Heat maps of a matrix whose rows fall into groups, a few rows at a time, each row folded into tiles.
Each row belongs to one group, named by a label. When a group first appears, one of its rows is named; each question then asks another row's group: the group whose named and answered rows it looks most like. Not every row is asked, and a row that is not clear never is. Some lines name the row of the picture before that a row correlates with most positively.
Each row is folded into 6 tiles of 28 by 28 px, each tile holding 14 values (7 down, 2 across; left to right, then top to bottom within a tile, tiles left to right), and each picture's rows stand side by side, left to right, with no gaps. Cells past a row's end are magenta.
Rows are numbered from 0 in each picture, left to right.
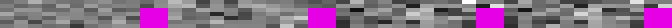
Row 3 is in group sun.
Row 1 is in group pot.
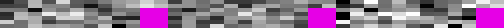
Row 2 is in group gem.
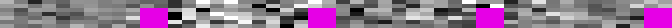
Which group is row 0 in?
pot
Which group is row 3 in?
gem
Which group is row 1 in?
gem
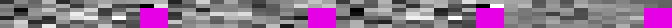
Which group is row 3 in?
pot
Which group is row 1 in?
gem
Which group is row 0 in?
sun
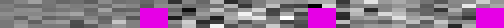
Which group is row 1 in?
sun
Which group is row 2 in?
gem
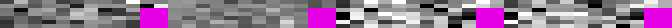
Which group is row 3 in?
gem
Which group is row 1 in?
pot
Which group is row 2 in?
gem
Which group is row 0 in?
sun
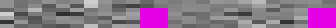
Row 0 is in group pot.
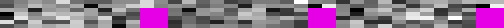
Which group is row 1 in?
sun
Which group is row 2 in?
sun
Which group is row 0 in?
gem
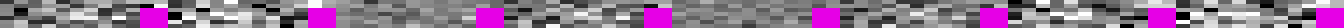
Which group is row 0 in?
sun
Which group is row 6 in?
gem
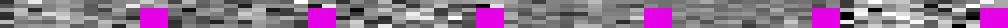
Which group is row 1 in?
sun
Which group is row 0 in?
gem
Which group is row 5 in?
gem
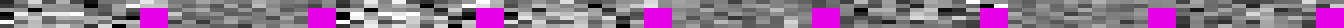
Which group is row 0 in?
gem
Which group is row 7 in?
sun
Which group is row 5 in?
sun
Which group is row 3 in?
gem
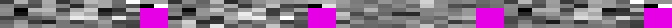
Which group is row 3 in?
sun
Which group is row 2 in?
pot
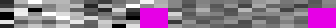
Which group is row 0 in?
gem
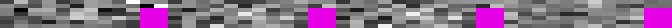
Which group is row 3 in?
pot
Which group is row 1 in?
sun
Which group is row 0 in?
sun
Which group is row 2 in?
sun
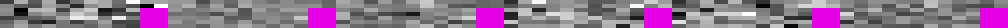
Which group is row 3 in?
gem
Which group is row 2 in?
pot
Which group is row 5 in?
pot
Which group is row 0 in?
sun
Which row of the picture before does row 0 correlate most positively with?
0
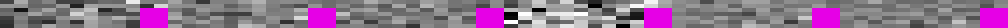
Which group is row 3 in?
gem
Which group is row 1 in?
pot
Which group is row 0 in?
sun
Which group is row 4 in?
pot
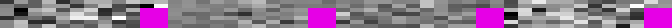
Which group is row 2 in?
pot
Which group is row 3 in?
gem
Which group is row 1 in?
pot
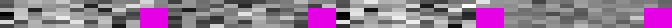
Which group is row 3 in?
pot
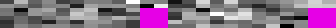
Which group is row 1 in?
gem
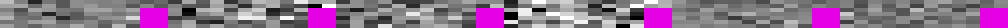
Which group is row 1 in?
sun
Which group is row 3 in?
gem
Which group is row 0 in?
pot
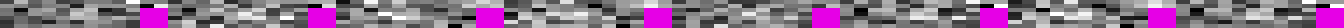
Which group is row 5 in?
sun
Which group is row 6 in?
gem
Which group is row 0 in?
sun
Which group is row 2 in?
gem
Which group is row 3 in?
gem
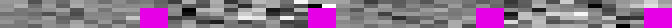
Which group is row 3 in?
gem
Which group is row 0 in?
pot
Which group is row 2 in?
pot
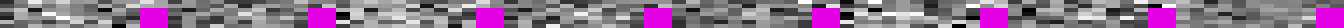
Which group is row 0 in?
gem
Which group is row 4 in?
sun
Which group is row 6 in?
sun
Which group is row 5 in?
gem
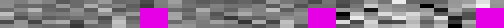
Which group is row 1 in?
pot
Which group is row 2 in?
gem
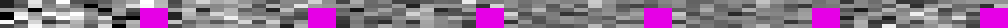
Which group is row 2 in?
sun
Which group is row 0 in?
gem
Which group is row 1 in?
gem
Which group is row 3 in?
pot
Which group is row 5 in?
sun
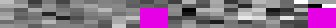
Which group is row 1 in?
sun
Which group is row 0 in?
pot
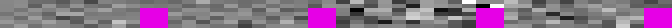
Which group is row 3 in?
pot
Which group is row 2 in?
sun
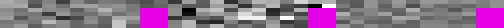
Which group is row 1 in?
sun
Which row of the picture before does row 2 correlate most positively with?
1
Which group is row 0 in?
pot
